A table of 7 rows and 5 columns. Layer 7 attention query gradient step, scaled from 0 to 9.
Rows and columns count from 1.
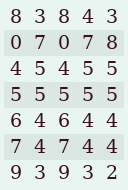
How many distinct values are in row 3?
2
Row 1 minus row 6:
1 -1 1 0 -1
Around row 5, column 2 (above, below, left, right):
5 4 6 6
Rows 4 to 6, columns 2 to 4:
5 5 5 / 4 6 4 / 4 7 4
